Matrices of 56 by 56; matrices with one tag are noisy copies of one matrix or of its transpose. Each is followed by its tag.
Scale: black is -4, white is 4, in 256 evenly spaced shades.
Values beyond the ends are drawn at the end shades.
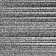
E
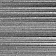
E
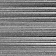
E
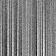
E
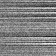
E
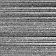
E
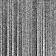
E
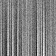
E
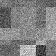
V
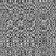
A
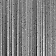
E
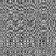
A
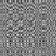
A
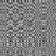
A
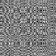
A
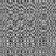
A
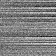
E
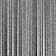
E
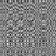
A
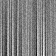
E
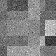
V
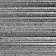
E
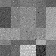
V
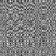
A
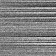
E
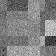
V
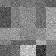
V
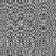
A
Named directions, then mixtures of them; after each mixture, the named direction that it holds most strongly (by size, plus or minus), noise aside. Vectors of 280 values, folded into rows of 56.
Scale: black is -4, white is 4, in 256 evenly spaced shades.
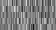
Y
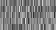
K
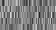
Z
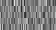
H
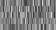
K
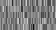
Y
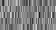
Z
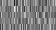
H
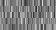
K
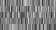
K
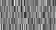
H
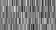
Y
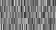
H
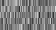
Z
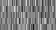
Y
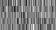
Y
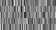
H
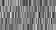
Z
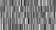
K
